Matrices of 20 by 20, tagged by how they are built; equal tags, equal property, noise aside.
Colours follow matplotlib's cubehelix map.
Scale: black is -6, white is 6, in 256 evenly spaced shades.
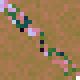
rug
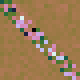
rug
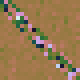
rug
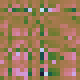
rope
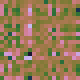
rope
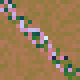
rug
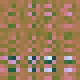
rope
